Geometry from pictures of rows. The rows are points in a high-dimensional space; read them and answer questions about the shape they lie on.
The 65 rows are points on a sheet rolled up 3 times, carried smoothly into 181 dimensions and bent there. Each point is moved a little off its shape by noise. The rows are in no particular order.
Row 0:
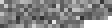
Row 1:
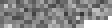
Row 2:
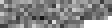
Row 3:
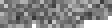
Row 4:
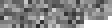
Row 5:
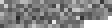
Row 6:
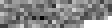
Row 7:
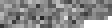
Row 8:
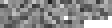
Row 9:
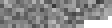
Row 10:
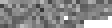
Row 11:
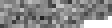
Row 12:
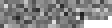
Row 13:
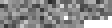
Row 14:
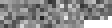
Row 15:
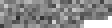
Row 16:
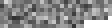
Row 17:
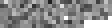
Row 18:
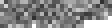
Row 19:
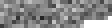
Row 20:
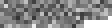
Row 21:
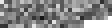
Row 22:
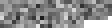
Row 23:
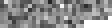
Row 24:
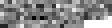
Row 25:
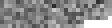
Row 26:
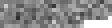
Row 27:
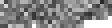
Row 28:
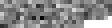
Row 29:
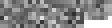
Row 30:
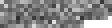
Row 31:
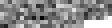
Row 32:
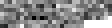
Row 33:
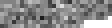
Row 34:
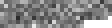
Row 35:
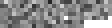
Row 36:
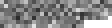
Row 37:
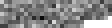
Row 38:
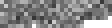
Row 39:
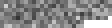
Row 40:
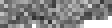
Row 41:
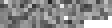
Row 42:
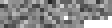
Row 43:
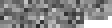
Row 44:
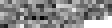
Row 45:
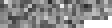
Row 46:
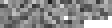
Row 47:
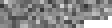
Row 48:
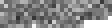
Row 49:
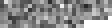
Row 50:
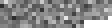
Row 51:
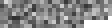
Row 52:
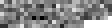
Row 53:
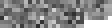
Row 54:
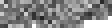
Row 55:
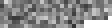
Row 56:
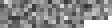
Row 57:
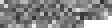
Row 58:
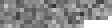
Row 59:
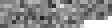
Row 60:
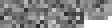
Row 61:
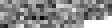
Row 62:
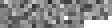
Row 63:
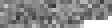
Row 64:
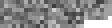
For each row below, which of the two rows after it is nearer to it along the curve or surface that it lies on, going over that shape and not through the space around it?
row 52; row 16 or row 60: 60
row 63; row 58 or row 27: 58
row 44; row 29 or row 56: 29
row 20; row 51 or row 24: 24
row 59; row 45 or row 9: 9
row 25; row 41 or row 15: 15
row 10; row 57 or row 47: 47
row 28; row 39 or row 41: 39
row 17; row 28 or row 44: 28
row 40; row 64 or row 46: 64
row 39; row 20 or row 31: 20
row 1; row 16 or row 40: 40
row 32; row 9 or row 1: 1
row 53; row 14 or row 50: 14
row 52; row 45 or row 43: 43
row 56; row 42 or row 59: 42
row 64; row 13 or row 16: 13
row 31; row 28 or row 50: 28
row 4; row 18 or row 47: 18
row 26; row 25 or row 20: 25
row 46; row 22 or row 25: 22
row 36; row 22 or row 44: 44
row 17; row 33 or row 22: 22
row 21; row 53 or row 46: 53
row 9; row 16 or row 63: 63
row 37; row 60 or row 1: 1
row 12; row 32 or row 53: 53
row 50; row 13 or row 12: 13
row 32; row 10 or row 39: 39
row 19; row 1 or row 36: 1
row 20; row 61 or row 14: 61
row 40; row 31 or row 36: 36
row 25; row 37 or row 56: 37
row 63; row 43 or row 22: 22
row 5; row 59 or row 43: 59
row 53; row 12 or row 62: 12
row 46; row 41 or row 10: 41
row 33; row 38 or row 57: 38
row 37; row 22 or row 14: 22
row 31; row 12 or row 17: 12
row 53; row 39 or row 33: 39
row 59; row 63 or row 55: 63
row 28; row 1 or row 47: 1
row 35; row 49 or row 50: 49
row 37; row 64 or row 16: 64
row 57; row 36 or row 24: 36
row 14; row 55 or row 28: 28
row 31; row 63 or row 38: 38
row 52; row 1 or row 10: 1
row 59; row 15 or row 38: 15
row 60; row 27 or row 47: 27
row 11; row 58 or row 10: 58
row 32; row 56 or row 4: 4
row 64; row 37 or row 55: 37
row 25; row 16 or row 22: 22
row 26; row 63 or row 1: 63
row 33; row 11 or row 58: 11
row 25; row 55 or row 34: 34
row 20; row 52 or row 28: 52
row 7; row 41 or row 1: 1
